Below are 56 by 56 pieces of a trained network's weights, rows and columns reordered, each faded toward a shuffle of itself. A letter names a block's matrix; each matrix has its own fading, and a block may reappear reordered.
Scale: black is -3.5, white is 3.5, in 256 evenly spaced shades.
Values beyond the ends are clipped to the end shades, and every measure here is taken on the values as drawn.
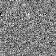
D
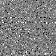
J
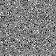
J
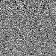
D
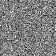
D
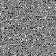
J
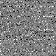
J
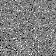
J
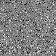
J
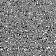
J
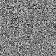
D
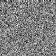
D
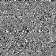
J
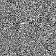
D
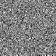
D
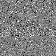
J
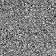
D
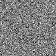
D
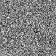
D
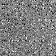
J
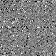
J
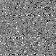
J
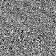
D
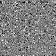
J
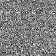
D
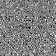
J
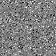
J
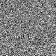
D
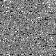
J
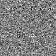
D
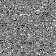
J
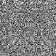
D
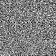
D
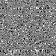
J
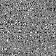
J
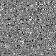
J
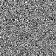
D
